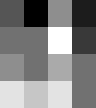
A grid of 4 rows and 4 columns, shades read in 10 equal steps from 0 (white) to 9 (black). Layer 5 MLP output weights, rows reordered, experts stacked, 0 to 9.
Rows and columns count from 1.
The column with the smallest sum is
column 3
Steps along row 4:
up down up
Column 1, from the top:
6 5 4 1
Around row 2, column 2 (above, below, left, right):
9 5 5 0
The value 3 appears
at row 3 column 3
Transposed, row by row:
6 5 4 1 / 9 5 5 2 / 4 0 3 1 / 8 7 5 5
